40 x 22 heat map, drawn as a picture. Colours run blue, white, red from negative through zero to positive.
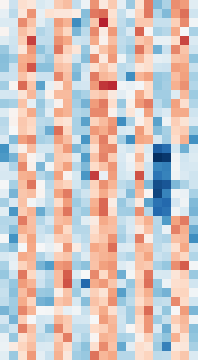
Slope: none. Average level on the scale: 50%. Odd patch: lower, in the middle right. Ninth with the lowest average: middle right. Stripes: upright, repeating 5 times.
